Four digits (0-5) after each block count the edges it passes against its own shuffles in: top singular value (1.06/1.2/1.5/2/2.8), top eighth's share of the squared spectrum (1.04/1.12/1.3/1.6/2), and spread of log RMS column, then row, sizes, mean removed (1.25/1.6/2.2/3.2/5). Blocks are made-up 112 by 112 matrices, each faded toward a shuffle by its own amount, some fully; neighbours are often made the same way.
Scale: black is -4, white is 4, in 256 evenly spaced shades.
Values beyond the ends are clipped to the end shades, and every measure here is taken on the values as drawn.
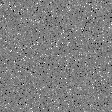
0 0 0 0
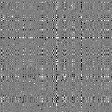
5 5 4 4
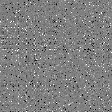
4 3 2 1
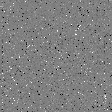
2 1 0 0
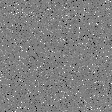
2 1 0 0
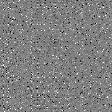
4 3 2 1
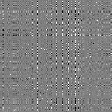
5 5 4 3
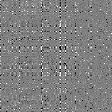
5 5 3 3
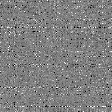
4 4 2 3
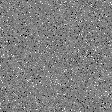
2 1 0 0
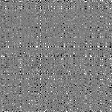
4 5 3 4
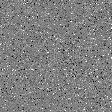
2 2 0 1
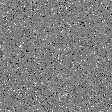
0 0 0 0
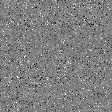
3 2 1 2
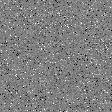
2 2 0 1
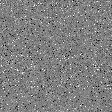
2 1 0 1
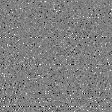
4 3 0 2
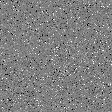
0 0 0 0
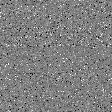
1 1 0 2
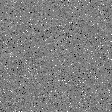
0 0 0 0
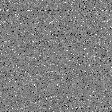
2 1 0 2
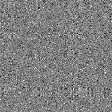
4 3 1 1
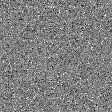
2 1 0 0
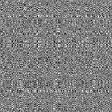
5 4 3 3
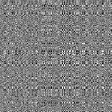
5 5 4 4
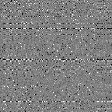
5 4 1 3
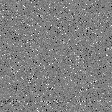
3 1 0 0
